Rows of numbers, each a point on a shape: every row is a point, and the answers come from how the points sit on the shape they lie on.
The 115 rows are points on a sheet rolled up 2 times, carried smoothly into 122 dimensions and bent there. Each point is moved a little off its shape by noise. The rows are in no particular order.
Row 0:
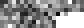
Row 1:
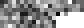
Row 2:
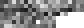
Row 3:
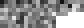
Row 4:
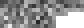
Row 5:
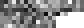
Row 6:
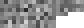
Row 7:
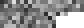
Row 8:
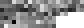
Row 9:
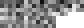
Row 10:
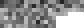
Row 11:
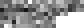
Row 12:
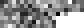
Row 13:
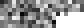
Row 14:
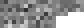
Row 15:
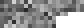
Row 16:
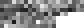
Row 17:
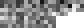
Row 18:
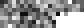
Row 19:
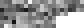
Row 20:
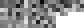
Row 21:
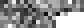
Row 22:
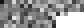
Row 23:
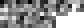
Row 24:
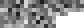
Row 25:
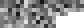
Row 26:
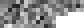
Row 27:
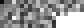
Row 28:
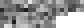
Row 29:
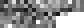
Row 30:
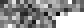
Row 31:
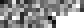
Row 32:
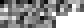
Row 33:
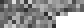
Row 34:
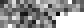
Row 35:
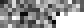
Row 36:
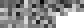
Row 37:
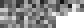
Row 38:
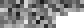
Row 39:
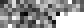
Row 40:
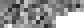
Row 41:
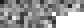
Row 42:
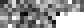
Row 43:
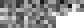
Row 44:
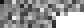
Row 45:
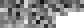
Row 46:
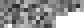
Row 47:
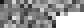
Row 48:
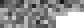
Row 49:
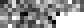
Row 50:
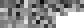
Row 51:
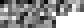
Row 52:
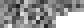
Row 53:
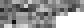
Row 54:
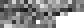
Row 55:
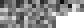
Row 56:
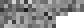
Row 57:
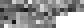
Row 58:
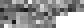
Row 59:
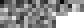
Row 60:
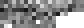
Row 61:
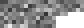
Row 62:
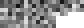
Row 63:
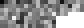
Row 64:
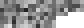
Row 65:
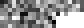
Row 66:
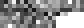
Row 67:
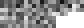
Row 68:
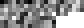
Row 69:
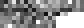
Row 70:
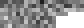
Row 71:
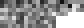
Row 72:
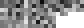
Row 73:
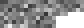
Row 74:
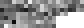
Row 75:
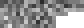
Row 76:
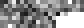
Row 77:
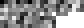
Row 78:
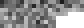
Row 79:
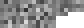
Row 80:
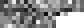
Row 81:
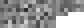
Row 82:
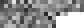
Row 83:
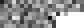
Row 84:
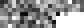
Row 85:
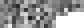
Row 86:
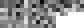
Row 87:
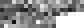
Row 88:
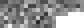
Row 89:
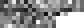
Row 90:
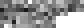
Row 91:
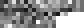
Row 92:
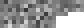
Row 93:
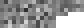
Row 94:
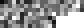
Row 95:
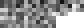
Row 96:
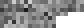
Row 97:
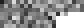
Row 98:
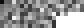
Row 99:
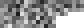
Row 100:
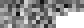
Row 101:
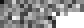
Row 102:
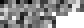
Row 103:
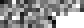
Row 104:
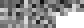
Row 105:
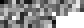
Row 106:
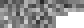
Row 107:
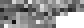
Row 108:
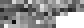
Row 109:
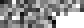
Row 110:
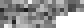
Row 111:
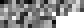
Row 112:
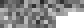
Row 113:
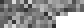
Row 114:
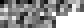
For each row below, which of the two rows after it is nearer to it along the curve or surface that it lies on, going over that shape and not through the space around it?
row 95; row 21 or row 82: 82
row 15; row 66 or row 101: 101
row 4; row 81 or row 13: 81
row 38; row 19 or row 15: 19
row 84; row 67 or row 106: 67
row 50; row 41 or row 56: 41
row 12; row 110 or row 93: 110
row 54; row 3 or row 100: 100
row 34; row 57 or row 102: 57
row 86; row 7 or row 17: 17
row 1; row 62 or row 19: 19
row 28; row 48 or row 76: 76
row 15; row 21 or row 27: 27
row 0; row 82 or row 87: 87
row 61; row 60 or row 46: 46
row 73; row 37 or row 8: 37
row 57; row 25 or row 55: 25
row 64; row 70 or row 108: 108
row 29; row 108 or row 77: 108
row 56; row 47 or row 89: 47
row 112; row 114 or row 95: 95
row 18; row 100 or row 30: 30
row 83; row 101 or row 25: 101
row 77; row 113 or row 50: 50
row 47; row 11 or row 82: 82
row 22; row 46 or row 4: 4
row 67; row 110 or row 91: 110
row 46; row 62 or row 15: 62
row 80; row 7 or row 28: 28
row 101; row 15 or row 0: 15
